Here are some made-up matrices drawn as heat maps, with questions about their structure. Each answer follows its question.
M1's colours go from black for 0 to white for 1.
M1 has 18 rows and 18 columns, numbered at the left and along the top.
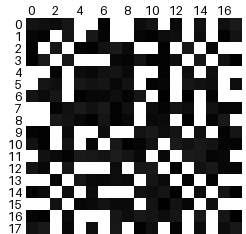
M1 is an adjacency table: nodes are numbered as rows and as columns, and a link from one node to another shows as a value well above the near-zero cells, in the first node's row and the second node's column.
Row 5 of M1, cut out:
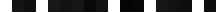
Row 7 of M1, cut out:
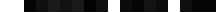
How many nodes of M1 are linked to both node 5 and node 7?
2
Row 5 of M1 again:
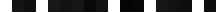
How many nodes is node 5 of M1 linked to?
5
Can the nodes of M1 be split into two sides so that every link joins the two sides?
yes
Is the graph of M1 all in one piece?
yes
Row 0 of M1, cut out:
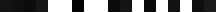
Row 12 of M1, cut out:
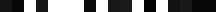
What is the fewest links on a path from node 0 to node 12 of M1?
2
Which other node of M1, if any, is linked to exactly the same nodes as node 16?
node 3
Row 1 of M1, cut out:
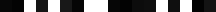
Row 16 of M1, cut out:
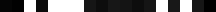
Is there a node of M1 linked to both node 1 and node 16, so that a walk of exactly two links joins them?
yes
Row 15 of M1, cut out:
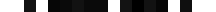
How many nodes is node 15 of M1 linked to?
7
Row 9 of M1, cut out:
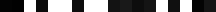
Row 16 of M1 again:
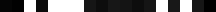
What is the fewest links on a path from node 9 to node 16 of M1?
2
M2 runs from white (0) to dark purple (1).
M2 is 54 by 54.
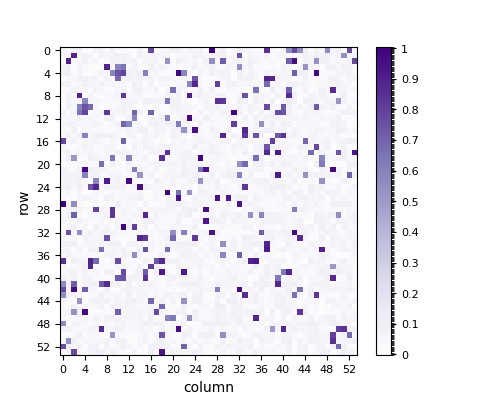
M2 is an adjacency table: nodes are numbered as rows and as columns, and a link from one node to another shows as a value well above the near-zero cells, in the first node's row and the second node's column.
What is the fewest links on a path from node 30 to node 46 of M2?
4
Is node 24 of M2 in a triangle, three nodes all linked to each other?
yes
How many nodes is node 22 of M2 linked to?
6
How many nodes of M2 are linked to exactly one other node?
3
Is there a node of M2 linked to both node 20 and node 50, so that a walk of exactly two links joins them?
no
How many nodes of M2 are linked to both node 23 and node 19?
3
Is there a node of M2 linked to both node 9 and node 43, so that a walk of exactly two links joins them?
no
